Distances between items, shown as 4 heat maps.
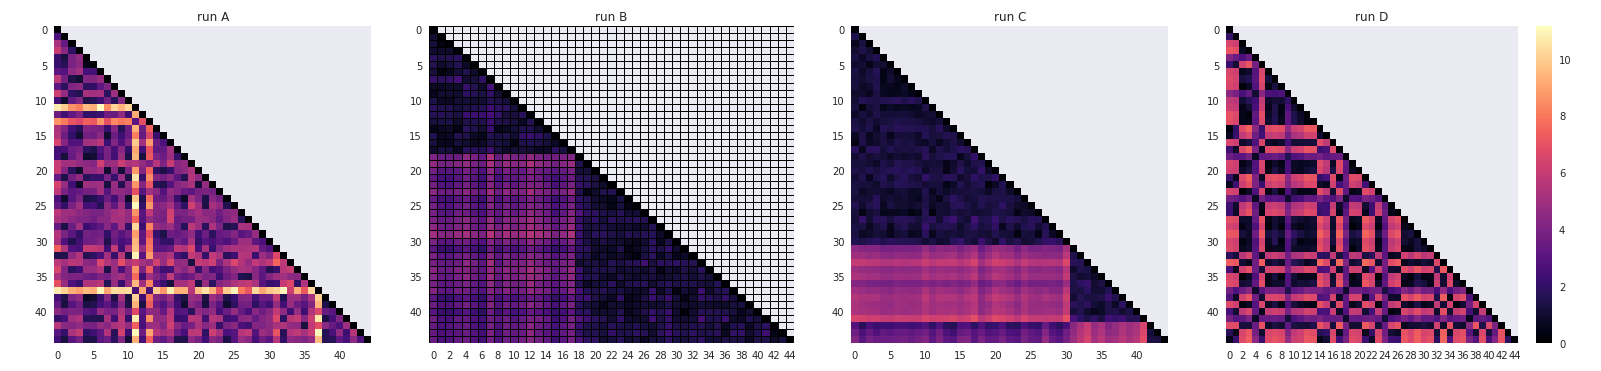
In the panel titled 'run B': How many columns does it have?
45
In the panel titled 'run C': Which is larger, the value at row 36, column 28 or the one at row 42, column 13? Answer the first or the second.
the first
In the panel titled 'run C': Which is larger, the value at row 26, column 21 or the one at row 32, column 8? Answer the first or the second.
the second
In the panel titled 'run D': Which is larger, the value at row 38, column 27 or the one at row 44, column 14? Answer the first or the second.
the first
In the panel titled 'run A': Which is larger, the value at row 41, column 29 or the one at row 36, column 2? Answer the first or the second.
the first
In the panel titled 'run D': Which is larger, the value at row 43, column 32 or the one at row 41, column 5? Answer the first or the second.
the second
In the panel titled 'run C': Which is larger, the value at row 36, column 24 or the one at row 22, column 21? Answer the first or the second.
the first
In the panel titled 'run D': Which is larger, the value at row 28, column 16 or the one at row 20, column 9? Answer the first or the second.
the second
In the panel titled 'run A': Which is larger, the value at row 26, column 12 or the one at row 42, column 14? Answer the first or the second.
the second
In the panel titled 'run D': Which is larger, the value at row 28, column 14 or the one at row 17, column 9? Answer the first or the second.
the first
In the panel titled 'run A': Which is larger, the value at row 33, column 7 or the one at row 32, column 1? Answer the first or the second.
the first
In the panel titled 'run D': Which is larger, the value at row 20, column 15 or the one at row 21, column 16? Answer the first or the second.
the second
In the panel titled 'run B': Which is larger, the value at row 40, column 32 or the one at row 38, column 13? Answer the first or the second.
the second
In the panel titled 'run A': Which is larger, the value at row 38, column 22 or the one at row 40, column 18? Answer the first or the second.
the first
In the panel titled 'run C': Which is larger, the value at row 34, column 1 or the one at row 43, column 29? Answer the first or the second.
the first
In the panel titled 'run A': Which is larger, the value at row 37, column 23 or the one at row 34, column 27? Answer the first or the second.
the first
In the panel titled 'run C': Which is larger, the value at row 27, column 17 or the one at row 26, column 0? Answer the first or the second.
the first
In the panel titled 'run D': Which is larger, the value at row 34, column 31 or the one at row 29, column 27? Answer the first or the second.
the first
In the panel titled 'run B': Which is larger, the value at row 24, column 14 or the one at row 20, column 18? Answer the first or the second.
the first
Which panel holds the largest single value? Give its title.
run A
